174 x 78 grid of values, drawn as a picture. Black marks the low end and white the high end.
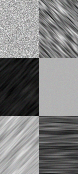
The table splits into 3 rows of 2 panels. Panel 1,1: high, fine-grained. Panel 1,2: middling, slanting down to the right, strong in contrast. Panel 2,1: very low, slanting up to the right, faint in contrast. Panel 2,2: high, flat. Panel 3,1: high, slanting up to the right. Panel 3,2: low, streaked across.
